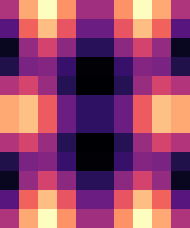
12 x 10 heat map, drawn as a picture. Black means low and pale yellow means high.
Its left and right halves mirror each other, and so do its top and bottom. The centre is the calmest part. The ninth with the lowest average is the centre. No overall slope runs across the table. No row or column stands out.
